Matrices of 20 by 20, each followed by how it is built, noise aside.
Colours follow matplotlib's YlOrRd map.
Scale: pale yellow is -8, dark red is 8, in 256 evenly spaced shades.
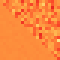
upper triangular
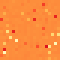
sparse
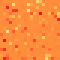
sparse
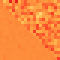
upper triangular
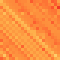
Toeplitz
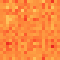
low rank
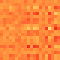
low rank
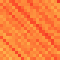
Toeplitz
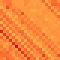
Toeplitz
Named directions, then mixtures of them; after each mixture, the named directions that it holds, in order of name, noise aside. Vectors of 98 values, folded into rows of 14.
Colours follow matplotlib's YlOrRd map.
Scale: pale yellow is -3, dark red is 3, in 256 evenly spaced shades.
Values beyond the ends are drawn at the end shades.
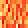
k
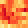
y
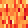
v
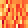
k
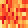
k, y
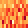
k, v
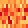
v, y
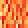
k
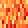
k, v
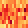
v, y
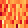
k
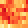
y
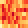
k, y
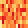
k, y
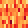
v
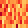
k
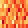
k, v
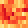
y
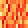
k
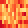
k, y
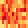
k, y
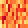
k, y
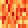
k, y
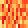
k, y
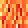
k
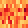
v, y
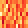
k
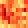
y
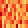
k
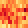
v, y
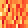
k
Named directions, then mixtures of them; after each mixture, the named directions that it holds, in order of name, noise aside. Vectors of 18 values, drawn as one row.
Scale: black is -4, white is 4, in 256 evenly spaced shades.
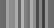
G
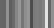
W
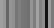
G, W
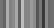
G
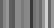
W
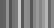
G, W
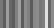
W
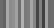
G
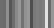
W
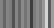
W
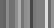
W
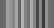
G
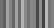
G, W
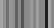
G, W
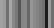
W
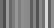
G, W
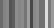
W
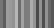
G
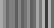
G, W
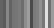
W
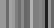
W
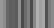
G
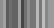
G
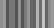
G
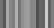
G, W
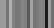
W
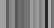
G, W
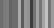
G, W
